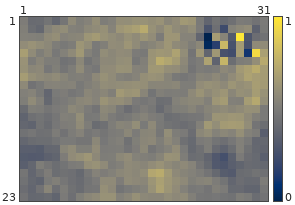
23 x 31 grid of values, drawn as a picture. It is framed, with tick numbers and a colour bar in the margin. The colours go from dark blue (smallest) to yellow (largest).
In the top right lies a patch that is rougher than the rest. Values change most from cell to cell in the top right. No regular stripes run through it. A few values lie far out on both sides of the bulk.
